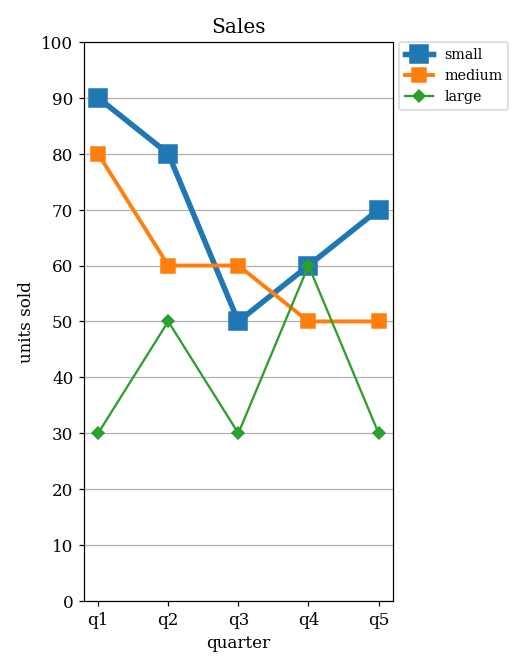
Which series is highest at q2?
small
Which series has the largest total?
small
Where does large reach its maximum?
q4
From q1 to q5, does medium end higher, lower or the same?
lower
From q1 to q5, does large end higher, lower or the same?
the same
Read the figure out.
Title: Sales
x-axis: quarter, ticks q1 q2 q3 q4 q5
y-axis: units sold, ticks 0 10 20 30 40 50 60 70 80 90 100
Legend: small, medium, large
Values:
small: 90 80 50 60 70
medium: 80 60 60 50 50
large: 30 50 30 60 30
